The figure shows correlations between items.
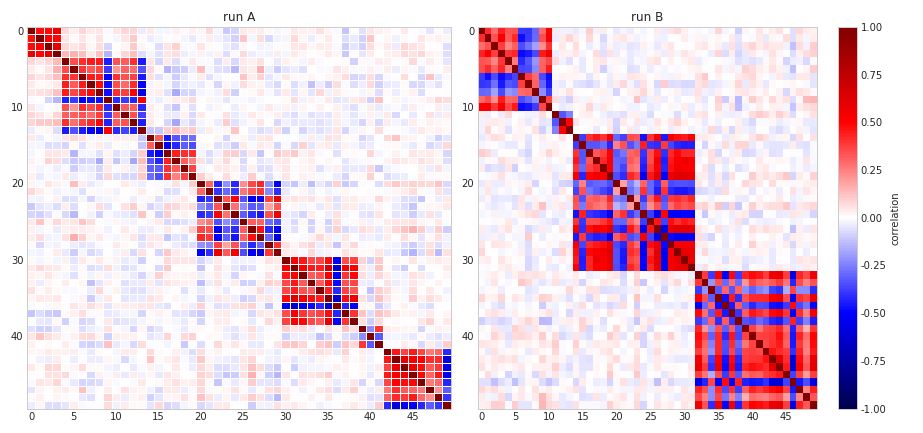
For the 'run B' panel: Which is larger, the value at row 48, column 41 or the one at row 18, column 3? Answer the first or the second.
the first
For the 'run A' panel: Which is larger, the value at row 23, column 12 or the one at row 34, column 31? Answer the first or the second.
the second
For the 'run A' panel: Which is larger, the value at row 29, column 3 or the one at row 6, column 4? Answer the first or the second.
the second
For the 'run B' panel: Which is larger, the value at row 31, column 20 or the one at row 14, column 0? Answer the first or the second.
the second
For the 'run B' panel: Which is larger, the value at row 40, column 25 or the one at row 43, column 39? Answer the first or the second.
the second
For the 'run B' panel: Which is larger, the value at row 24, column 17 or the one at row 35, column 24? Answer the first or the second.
the second
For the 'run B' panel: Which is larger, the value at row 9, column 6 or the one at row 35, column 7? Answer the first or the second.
the second
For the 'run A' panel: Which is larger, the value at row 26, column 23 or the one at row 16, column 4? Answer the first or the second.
the second
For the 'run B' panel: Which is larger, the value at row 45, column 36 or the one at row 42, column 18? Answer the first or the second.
the second
